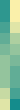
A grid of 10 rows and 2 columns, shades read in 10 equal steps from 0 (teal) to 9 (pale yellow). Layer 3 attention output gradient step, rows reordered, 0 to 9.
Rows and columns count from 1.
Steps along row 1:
up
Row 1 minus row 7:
-4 6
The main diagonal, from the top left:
1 9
